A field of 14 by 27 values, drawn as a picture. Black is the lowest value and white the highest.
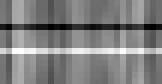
Rows 5 and 9 stand out from the rest. Overall the values sit about 50% of the way up the scale. The bottom middle is the smoothest part. A few values lie far out on both sides of the bulk.
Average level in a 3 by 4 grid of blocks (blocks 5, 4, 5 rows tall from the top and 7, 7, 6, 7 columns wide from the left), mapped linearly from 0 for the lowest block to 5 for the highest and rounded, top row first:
1001 | 5444 | 3222
